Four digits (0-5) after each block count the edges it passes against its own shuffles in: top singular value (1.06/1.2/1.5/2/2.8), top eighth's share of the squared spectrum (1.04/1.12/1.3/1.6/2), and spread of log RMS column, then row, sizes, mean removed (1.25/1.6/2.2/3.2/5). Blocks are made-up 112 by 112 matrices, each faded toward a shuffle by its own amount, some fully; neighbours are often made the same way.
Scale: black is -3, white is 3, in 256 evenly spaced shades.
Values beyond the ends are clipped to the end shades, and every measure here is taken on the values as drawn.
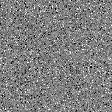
3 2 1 0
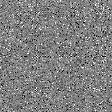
4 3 2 1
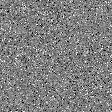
2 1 0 0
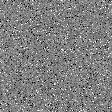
2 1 0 0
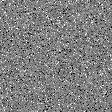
1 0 0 0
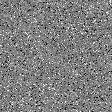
1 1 0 0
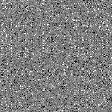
4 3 2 2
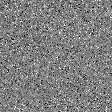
1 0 0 0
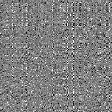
5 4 3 2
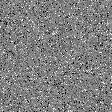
0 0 0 0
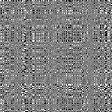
5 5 4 4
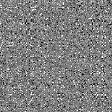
4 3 2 2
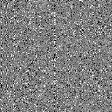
4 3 2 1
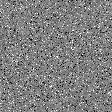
0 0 0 0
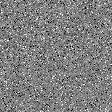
2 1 0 0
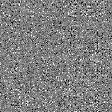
4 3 2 1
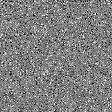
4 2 1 1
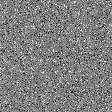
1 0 0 0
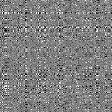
5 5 3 4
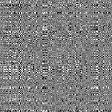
5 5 4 4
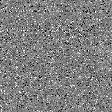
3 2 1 2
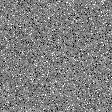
1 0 0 0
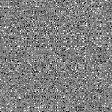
4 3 2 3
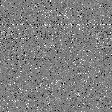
3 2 0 2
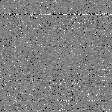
4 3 1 2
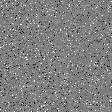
2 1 0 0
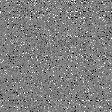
4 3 1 2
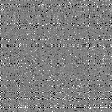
4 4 2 3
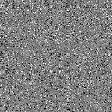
4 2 1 1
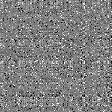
4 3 2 2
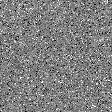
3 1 0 0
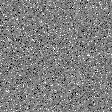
0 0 0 0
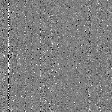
4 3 3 0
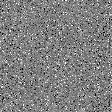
1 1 1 0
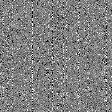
3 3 3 0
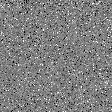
0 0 0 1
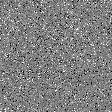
0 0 0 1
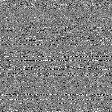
2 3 0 4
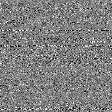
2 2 0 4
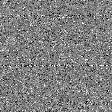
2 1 0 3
